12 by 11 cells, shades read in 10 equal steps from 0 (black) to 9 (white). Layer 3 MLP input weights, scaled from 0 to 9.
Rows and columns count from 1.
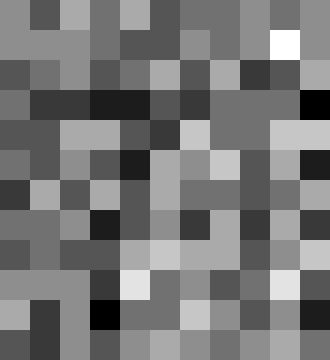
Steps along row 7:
up down up down up down same down up up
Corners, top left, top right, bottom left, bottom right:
5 5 3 4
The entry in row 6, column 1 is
4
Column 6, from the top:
3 3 6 3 2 6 6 5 7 4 4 6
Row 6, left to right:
4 3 5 3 1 6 5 7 3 6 1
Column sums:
47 43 55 36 47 55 55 57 43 67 47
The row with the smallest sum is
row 4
